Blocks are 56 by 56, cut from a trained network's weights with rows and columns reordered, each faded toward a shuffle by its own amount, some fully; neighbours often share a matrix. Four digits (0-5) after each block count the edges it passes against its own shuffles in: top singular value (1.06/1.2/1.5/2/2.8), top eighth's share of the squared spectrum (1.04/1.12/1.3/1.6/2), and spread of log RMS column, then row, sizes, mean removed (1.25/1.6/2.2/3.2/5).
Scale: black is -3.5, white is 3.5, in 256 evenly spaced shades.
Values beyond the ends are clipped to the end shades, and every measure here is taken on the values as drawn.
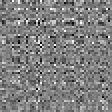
4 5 3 3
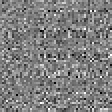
4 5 3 3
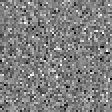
2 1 0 0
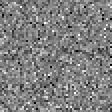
3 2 0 1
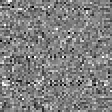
3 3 0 2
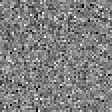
2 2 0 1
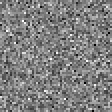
0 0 0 0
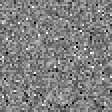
0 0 0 0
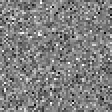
1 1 0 0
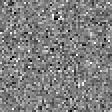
0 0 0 0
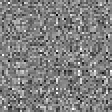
3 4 2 2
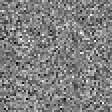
2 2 1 0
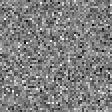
0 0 0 0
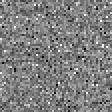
1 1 0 0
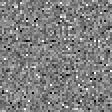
0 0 0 0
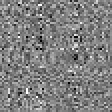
3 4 2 2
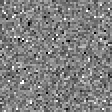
0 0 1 0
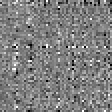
3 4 3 2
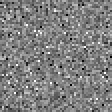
0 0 0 0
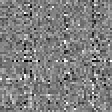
3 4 3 2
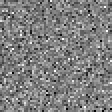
1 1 0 0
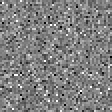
2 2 0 0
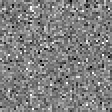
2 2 0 0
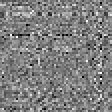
4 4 1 2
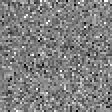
3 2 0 1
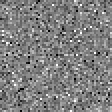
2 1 0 0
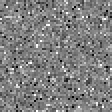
2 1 0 0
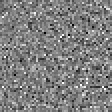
3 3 0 1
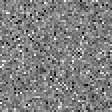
2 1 0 0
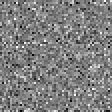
3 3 1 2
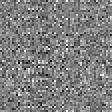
4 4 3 2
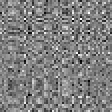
4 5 3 2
